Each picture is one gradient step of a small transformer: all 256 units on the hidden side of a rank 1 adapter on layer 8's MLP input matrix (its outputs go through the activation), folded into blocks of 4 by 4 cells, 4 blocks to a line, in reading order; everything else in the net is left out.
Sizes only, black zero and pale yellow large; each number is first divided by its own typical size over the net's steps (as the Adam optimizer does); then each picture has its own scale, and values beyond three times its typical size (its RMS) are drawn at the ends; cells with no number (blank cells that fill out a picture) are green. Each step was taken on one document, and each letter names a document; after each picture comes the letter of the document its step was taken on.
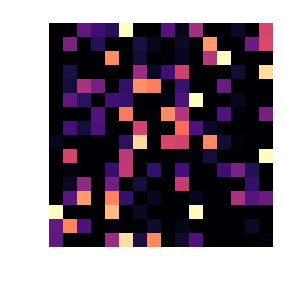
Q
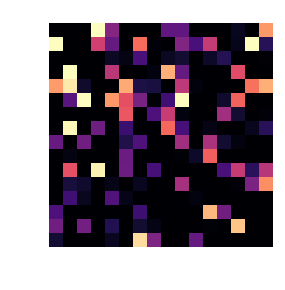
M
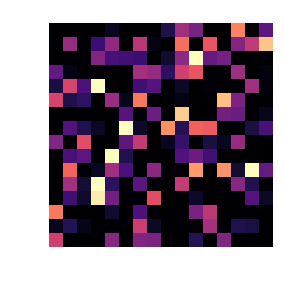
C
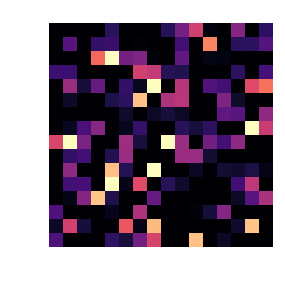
C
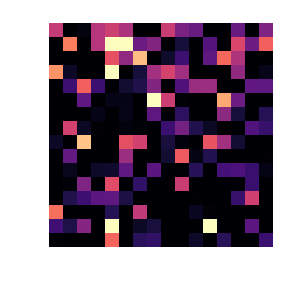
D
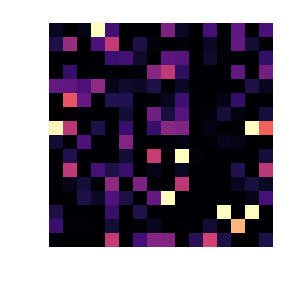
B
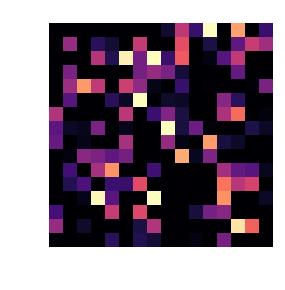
C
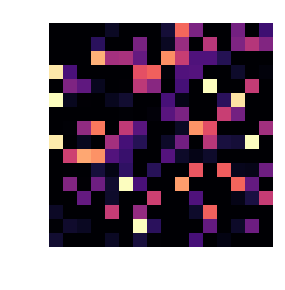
C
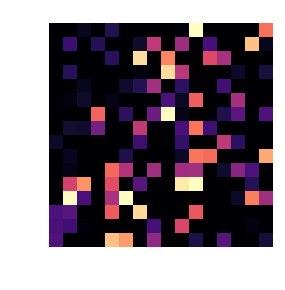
Q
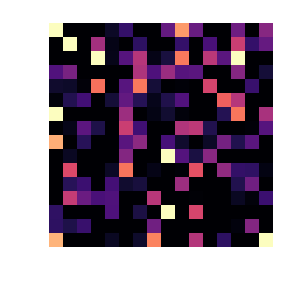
C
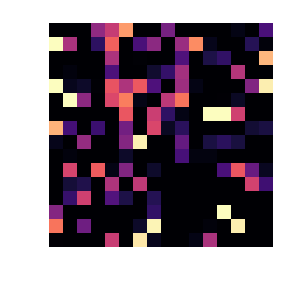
M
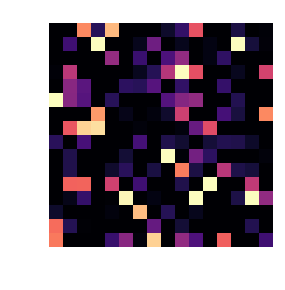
Q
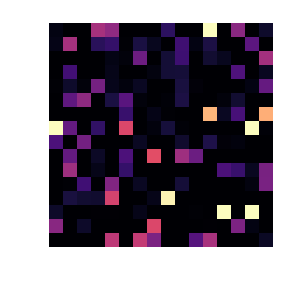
B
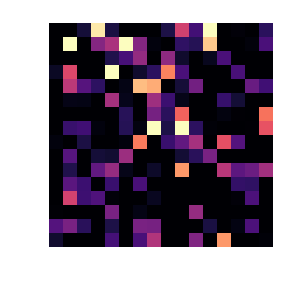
D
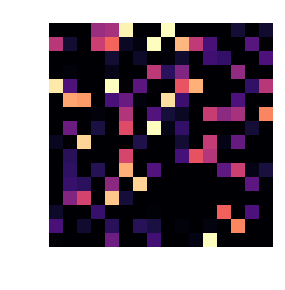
M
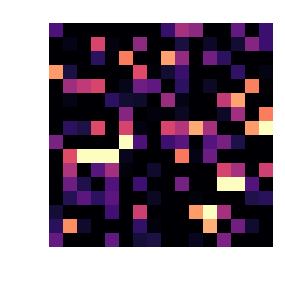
C
